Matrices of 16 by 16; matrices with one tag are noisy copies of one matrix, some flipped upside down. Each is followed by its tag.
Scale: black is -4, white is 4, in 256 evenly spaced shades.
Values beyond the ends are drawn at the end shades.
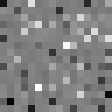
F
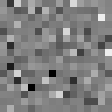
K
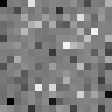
F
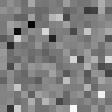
K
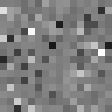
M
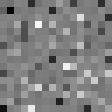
F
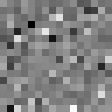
K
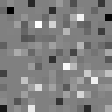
F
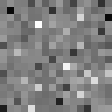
F
